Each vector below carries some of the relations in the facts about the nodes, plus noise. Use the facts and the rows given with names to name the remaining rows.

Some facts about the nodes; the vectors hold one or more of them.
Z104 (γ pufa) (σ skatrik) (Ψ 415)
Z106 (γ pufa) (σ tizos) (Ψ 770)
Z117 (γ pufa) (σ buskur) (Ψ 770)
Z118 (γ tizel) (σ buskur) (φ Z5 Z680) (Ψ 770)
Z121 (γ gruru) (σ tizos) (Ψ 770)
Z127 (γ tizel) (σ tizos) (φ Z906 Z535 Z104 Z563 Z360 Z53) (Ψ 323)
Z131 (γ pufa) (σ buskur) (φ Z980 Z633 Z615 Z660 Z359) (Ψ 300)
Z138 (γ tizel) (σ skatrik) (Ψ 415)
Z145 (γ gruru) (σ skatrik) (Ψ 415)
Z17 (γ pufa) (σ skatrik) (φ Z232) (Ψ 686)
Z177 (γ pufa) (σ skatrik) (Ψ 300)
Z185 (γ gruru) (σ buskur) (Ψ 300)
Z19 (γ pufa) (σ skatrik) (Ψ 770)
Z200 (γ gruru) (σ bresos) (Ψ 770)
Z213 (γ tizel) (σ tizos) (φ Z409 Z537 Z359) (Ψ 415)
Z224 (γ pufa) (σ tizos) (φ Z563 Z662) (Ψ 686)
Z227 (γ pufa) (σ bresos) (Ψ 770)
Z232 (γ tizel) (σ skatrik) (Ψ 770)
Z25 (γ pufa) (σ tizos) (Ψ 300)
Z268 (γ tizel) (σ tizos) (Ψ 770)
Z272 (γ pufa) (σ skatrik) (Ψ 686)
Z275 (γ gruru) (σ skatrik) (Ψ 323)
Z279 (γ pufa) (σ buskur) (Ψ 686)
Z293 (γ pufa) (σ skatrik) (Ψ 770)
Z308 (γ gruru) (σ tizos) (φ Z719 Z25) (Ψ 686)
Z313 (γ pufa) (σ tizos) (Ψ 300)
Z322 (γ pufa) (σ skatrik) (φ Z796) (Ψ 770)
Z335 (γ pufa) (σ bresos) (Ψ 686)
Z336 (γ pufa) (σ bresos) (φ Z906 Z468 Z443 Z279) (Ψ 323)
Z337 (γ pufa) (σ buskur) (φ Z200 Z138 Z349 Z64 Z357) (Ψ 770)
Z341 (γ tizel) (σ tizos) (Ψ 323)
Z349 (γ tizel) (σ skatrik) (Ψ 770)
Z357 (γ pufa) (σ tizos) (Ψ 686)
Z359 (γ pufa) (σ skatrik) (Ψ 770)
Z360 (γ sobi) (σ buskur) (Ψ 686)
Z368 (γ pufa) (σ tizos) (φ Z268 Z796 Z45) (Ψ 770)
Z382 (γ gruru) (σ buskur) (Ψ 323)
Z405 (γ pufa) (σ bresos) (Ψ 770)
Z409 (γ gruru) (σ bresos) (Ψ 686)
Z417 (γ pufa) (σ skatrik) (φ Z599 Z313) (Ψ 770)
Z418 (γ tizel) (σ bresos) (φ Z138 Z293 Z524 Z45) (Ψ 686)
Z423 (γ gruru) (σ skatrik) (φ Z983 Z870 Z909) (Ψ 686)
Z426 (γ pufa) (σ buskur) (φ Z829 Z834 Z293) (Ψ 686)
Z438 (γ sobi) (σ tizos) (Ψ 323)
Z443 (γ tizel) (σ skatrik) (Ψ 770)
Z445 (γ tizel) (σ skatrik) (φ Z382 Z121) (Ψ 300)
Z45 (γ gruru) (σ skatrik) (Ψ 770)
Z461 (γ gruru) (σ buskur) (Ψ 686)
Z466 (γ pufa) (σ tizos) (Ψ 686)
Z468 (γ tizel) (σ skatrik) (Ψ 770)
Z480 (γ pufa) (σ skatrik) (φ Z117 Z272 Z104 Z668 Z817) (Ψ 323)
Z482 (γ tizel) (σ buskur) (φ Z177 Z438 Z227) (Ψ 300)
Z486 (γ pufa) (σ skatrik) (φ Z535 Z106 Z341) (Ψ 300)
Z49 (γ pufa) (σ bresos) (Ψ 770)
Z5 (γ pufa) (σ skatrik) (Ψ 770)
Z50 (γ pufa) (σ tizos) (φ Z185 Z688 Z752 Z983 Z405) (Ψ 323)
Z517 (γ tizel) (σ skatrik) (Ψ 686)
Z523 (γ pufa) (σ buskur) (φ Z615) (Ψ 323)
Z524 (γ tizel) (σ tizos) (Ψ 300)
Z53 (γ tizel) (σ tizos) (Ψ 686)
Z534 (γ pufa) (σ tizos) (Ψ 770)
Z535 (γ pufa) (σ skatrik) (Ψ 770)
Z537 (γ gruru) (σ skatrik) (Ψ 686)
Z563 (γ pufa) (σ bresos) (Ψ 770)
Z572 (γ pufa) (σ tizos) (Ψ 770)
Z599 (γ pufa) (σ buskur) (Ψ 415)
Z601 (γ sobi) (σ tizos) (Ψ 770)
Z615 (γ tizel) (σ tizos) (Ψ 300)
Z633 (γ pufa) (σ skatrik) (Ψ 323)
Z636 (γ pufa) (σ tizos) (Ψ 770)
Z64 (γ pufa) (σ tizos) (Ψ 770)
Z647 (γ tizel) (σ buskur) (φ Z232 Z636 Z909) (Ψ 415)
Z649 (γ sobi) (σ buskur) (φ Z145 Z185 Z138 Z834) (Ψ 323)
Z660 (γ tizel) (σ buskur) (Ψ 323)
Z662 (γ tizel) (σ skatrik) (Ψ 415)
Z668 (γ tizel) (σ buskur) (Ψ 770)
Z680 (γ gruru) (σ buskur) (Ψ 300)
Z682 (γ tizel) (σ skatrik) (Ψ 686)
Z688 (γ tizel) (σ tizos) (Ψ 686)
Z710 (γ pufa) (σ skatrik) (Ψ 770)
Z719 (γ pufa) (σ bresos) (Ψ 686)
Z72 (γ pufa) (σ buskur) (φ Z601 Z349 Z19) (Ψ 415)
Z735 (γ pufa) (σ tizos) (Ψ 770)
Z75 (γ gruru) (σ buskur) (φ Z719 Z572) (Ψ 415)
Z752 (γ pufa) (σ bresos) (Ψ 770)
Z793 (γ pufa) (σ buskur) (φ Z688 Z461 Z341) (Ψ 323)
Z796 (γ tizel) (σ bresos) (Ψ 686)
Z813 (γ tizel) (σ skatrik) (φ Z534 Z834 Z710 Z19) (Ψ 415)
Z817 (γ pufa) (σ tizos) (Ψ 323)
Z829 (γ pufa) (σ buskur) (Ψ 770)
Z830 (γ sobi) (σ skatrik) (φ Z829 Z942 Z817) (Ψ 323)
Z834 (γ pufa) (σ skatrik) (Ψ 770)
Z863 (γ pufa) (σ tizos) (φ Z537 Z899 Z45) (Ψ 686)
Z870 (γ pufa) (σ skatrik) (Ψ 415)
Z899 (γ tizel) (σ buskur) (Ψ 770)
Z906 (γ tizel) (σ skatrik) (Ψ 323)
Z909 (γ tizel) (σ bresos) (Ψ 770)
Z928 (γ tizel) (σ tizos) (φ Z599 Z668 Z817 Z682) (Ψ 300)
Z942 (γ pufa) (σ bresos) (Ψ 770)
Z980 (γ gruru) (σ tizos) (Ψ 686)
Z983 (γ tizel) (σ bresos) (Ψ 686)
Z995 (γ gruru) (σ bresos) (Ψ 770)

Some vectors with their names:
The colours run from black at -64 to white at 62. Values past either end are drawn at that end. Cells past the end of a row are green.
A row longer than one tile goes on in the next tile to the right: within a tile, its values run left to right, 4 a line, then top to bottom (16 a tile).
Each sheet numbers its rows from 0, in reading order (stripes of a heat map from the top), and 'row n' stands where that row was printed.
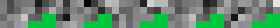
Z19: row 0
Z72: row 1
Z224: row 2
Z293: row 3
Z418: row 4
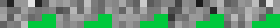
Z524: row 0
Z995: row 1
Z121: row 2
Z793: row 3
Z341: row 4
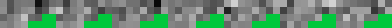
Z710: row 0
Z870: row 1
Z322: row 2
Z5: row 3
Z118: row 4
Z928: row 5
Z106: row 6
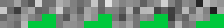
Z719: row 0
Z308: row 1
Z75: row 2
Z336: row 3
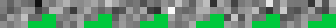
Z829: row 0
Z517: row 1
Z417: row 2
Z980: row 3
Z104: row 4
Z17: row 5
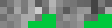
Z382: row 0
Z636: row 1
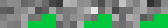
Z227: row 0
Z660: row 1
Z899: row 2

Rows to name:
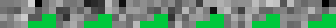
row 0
Z349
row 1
Z337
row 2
Z313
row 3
Z480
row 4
Z682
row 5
Z359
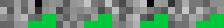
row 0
Z601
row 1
Z445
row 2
Z138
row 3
Z438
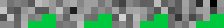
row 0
Z272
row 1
Z796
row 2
Z817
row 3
Z131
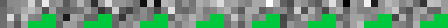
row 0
Z906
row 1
Z813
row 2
Z863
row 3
Z461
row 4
Z53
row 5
Z830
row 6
Z185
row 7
Z279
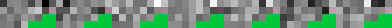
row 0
Z633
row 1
Z486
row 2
Z360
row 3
Z662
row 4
Z668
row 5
Z50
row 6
Z45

